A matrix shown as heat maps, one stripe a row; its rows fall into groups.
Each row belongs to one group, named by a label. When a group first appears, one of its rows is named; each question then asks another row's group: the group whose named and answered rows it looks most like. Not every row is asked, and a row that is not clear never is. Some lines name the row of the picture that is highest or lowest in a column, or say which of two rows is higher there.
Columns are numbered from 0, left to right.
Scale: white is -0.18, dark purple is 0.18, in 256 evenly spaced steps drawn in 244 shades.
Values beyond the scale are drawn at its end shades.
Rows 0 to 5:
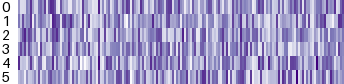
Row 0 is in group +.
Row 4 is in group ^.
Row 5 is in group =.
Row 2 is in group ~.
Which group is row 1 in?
~
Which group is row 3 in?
~
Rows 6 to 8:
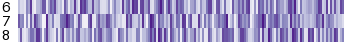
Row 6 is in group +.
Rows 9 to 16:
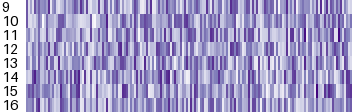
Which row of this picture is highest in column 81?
11
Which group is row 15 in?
~
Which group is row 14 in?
~
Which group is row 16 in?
~
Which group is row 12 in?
^
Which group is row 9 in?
^
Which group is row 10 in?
+
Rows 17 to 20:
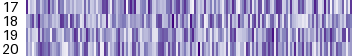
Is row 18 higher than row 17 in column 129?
Yes
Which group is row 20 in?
^
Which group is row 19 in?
^
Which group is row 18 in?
~
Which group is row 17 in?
+
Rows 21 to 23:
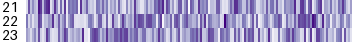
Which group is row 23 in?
=
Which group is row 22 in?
+
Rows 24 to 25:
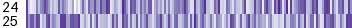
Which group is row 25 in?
~
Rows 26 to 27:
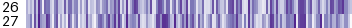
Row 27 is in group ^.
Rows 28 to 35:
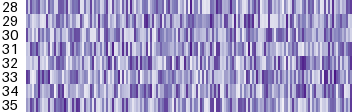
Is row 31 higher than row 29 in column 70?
Yes
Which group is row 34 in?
+
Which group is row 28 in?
~
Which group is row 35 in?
~
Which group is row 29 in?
=
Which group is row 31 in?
~
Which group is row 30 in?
^
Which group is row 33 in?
^
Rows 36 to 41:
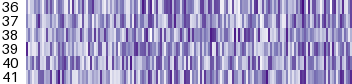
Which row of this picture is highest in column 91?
36
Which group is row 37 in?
+
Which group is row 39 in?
+
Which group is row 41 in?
+
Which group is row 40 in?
~
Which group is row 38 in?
=
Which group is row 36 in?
+
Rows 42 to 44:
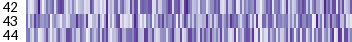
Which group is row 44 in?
=
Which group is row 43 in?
^
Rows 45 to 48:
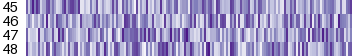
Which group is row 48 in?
^
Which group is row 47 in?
+
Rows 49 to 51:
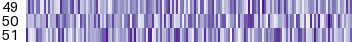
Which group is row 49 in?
~
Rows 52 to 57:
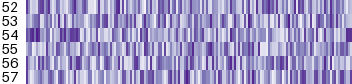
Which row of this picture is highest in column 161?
54
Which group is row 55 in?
=
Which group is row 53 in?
=
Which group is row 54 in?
~
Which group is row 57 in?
+
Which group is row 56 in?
^
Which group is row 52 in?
^
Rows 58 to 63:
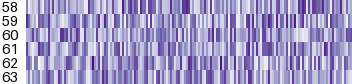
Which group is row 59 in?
^
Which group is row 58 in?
+
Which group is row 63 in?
=
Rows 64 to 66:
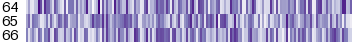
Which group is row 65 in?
=
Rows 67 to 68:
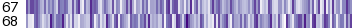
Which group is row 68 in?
+
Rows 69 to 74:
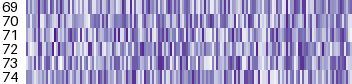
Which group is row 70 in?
=
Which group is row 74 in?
=
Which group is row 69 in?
+
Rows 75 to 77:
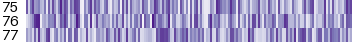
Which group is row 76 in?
~
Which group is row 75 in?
~
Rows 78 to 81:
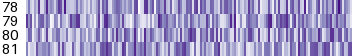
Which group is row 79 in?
^
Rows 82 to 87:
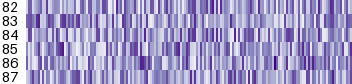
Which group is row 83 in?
~
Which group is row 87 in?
~
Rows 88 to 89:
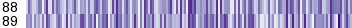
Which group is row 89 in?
=
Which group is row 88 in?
=
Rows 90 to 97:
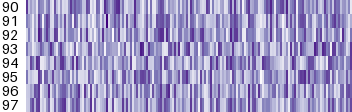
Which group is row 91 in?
^
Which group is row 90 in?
^
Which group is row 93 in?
+
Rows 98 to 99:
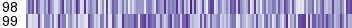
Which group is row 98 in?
~
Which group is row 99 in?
+
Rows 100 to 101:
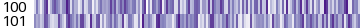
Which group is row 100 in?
=
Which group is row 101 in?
+
